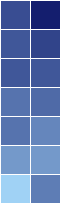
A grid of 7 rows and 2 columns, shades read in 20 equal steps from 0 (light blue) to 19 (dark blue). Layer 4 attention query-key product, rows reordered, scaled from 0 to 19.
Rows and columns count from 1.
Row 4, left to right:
10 11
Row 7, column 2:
9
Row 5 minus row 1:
-4 -11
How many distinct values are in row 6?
1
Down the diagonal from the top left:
14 15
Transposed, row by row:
14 13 13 10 10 6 0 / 19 15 13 11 8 6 9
